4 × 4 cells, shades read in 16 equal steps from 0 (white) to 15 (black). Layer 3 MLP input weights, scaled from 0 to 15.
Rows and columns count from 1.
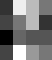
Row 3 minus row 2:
4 1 6 -2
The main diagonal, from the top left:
12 8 10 8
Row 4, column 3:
6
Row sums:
25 35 44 25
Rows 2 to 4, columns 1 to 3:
11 8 4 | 15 9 10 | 11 0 6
